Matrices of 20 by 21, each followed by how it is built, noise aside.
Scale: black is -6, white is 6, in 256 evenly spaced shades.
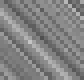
Toeplitz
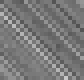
Toeplitz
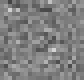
low rank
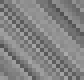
Toeplitz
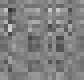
low rank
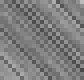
Toeplitz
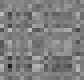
low rank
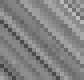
Toeplitz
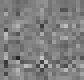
low rank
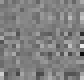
low rank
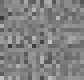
low rank
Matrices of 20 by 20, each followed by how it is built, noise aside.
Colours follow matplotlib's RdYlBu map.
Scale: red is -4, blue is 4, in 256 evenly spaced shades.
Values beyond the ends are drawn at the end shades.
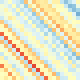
Toeplitz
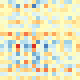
low rank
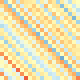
Toeplitz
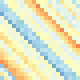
Toeplitz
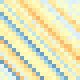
Toeplitz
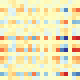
low rank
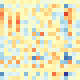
low rank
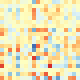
low rank
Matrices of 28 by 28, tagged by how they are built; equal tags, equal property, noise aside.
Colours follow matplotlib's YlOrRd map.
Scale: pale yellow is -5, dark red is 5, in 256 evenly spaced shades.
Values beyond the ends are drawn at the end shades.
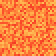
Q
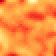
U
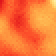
U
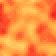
U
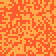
Q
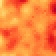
U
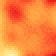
U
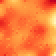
U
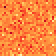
Q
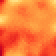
U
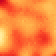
U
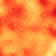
U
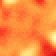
U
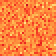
Q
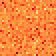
Q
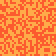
Q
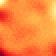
U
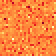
Q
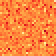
Q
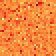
Q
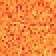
Q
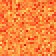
Q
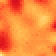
U
